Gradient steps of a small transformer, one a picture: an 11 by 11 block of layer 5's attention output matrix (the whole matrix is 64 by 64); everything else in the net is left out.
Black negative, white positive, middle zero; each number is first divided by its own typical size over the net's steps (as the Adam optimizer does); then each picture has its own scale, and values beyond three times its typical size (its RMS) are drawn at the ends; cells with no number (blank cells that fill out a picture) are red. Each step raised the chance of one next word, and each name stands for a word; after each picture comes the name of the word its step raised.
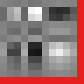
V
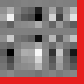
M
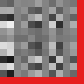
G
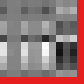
V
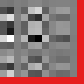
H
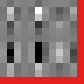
V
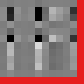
M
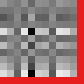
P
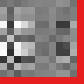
G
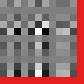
P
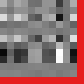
M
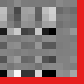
P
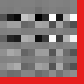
M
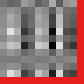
P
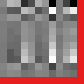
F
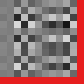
G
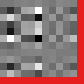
H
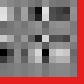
M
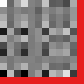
P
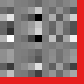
H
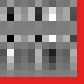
M
